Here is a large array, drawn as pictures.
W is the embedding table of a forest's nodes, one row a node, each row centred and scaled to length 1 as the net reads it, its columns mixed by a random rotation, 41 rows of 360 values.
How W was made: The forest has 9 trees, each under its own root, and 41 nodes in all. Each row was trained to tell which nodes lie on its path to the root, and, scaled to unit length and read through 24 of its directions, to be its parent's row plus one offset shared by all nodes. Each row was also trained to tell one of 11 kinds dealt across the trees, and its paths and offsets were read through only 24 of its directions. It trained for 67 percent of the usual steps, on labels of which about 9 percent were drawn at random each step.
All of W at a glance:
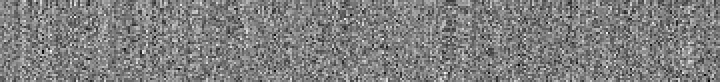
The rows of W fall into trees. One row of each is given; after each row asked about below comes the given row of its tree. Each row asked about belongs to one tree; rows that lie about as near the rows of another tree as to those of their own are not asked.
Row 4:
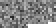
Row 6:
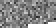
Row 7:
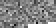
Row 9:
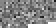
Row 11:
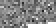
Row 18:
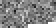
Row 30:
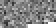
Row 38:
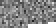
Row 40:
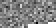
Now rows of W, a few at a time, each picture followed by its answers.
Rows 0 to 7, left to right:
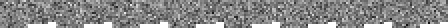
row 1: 6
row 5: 6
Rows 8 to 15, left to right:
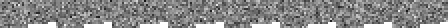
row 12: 11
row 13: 40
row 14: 40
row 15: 18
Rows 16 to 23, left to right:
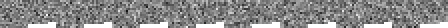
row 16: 9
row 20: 11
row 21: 30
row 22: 18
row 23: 18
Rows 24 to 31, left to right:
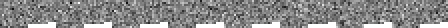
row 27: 18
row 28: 30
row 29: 40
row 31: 6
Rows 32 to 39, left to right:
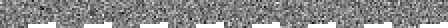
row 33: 4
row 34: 9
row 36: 38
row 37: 9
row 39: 40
